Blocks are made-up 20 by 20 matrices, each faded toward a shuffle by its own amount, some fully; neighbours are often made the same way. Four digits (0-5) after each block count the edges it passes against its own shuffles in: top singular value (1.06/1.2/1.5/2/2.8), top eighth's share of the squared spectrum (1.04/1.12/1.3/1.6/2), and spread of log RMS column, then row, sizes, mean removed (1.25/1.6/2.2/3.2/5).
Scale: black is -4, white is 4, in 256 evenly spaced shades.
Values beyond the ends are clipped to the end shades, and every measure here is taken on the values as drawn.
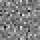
2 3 1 1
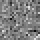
1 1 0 0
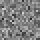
2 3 0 1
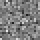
0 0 0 0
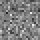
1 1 0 0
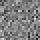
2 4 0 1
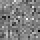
1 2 0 0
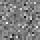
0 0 0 0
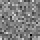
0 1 0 0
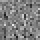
2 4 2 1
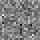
2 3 1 0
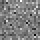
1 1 0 0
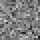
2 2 0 0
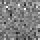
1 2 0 0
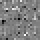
2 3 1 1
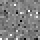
2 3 0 1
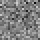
0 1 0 0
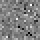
0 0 0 0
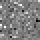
0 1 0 0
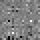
2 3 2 1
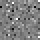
1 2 1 0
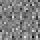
3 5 2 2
